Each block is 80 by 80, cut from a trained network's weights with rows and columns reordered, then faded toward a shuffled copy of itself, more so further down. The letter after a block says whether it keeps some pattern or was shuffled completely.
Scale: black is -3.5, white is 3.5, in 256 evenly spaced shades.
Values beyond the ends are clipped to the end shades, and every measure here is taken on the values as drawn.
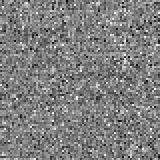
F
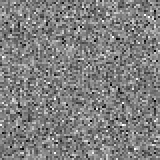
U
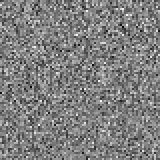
F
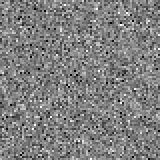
U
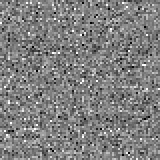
F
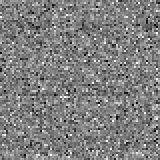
F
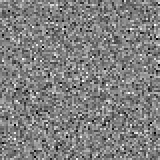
U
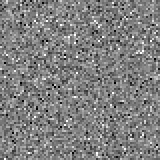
U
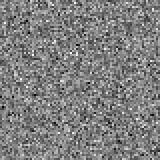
U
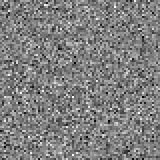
F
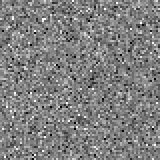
U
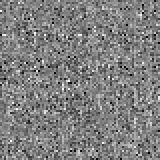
F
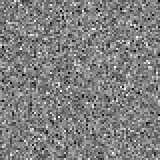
U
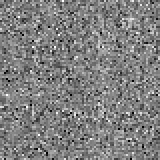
F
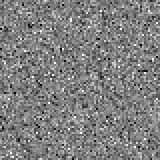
U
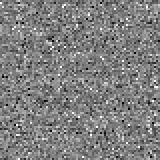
F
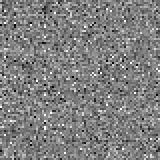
F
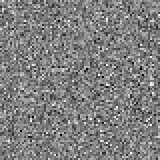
F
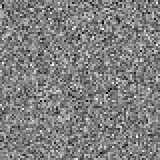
F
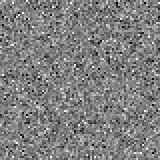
U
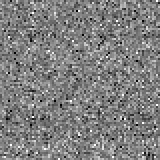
F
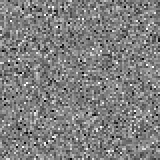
U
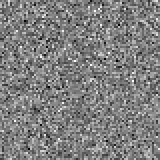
F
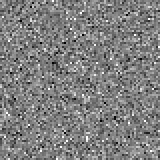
U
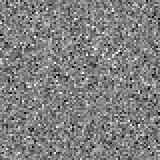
U
